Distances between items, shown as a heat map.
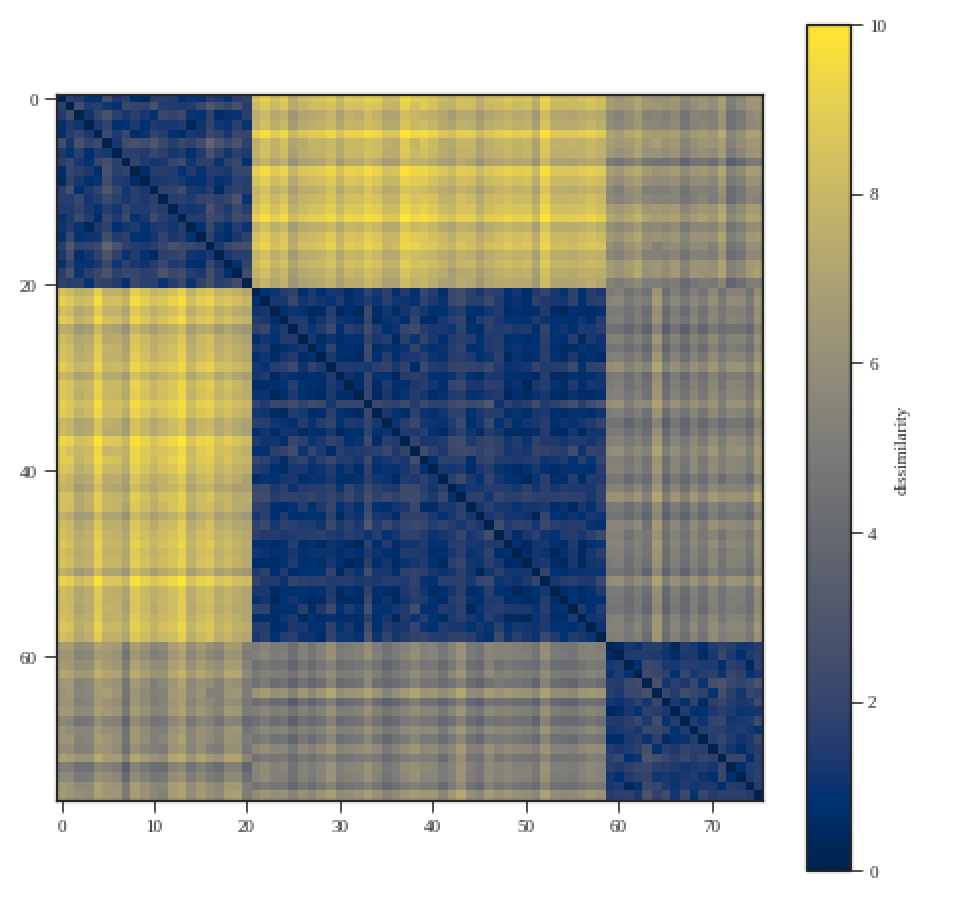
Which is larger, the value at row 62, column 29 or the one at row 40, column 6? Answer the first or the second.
the second
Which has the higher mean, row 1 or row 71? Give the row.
1
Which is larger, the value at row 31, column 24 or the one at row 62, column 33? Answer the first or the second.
the second
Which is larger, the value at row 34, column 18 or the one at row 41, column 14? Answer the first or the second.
the first
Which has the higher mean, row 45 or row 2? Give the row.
2
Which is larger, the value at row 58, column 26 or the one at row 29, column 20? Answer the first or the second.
the second
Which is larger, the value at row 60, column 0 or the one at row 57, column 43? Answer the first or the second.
the first
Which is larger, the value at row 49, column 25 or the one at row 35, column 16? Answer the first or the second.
the second
